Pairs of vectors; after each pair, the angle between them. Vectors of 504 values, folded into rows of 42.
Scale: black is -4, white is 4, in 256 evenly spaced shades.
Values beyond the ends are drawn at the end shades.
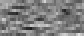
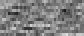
nearly parallel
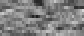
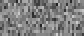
partly aligned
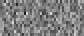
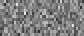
nearly opposite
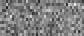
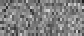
nearly parallel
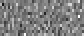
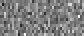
nearly parallel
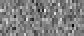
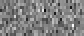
nearly opposite
